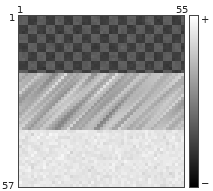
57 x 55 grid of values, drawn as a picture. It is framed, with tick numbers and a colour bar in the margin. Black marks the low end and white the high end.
The table splits into 3 rows of 1 panel. Panel 1,1: low, checkered. Panel 2,1: high, slanting up to the right. Panel 3,1: very high, fine-grained, faint in contrast.
